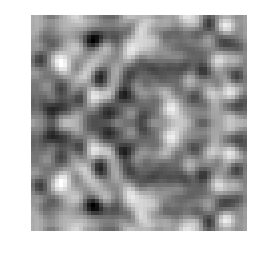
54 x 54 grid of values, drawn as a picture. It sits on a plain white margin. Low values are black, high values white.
The histogram is bell-shaped. No seam splits the table. No overall slope runs across the table. There are no lone odd cells. The texture is blotchy. The middle left is the ninth with the lowest average. No row or column stands out. The top and bottom halves mirror each other.
